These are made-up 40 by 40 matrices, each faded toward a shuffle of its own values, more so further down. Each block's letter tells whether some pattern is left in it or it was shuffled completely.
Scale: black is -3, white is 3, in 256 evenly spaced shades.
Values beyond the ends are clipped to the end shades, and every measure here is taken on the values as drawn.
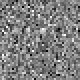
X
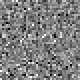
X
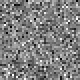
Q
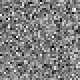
Q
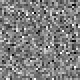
Q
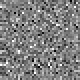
X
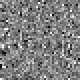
X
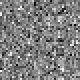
X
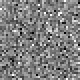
X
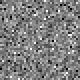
Q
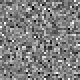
X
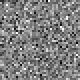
Q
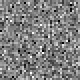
Q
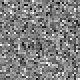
X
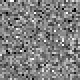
Q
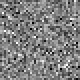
Q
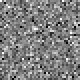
Q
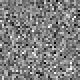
Q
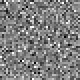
X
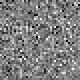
X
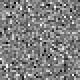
Q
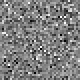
X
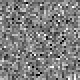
X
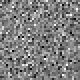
X
